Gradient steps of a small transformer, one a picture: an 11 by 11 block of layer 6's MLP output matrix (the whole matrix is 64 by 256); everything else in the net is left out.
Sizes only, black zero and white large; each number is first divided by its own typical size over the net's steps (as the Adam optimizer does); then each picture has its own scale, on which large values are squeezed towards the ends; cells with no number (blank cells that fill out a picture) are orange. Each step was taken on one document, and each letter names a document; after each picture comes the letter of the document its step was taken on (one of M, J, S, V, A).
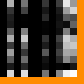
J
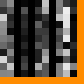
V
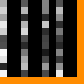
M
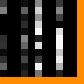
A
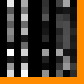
J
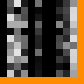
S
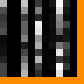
A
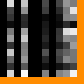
J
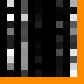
S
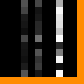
A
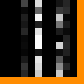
A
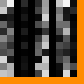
V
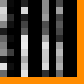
M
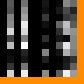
J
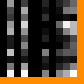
J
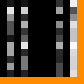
S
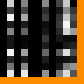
J
